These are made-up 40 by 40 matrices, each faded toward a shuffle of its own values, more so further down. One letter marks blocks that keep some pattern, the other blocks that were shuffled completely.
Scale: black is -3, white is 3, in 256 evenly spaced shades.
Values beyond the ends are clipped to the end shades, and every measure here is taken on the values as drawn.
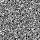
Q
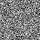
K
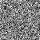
K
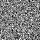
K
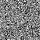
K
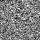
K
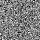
Q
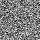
Q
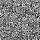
K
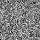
K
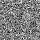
Q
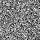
Q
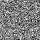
K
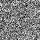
Q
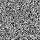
Q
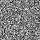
K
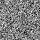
Q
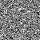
Q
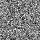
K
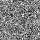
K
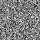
Q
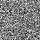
K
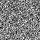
Q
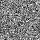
Q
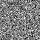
Q
